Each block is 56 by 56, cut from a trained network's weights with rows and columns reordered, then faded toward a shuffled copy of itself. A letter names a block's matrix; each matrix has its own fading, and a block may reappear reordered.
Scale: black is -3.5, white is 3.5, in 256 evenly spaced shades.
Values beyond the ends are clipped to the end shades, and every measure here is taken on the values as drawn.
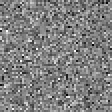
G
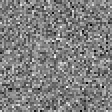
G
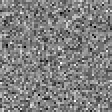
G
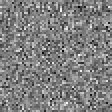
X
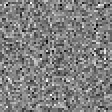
X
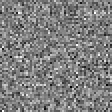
X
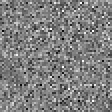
X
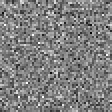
X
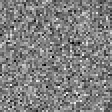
G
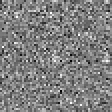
X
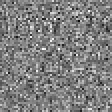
X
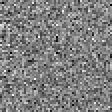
G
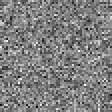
G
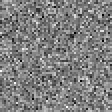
G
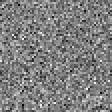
G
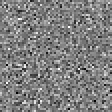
X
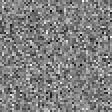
G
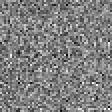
X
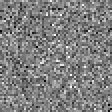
G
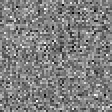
X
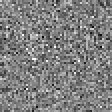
X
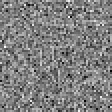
G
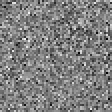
G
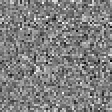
X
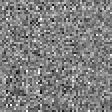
X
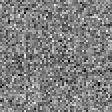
G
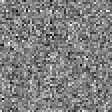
X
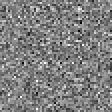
X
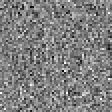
X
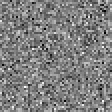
G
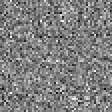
X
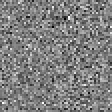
X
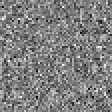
X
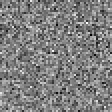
G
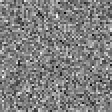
G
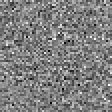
X
